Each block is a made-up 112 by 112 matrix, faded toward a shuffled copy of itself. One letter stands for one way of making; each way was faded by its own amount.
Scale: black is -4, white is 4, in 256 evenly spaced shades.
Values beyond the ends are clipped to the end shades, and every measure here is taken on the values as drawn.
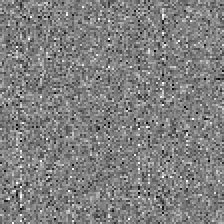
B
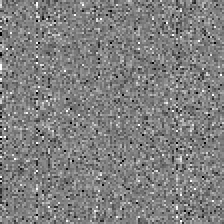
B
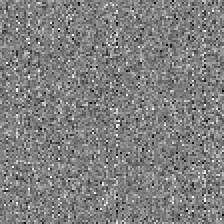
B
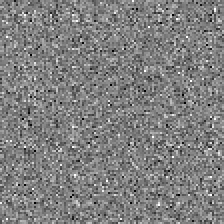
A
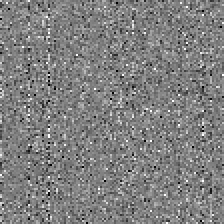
B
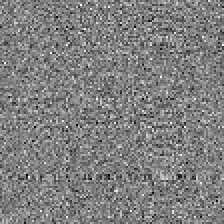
A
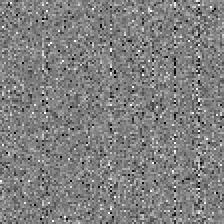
B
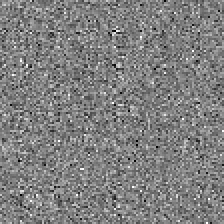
A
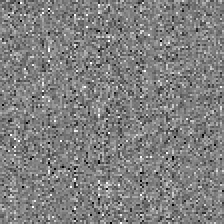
B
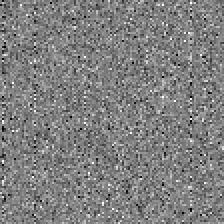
B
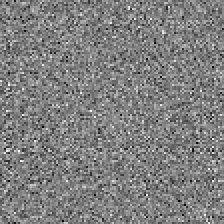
A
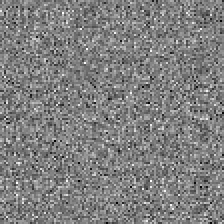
A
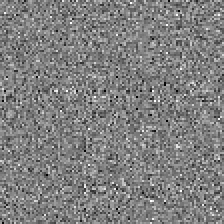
A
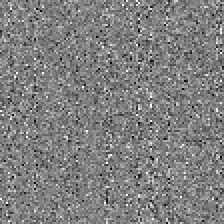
B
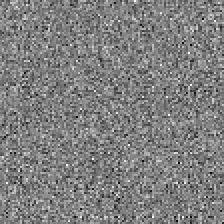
A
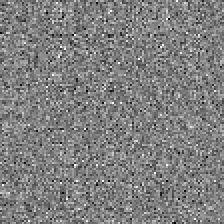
A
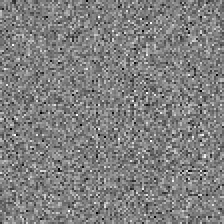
A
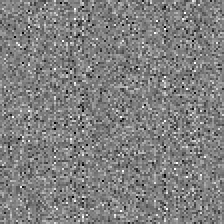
B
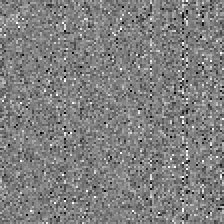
B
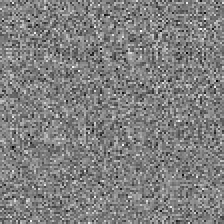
A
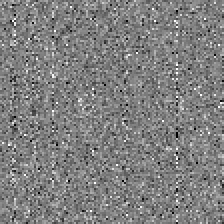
B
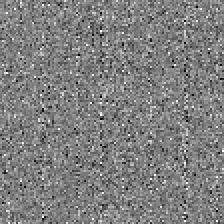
B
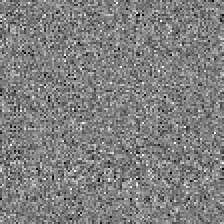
A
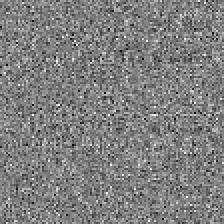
A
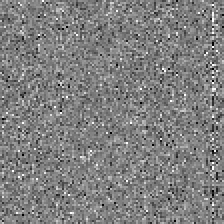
B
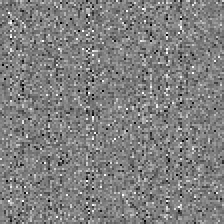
B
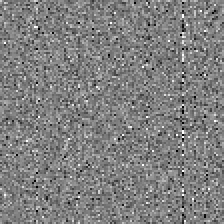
B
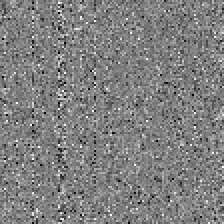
B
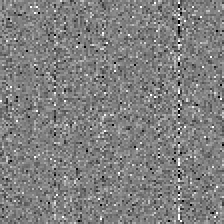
B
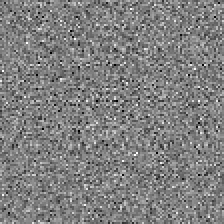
A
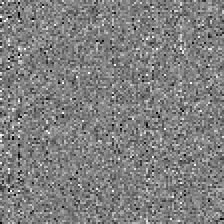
B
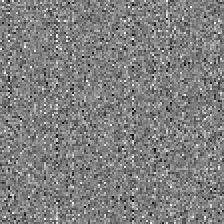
B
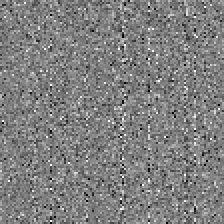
B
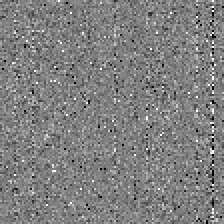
B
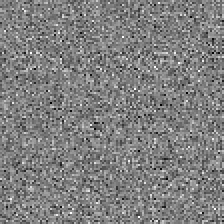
A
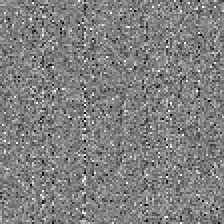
B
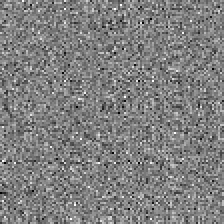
A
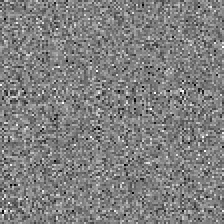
A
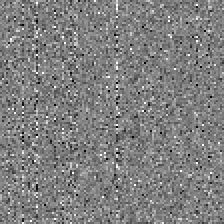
B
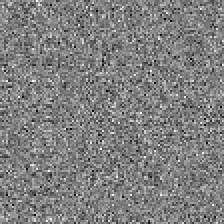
A
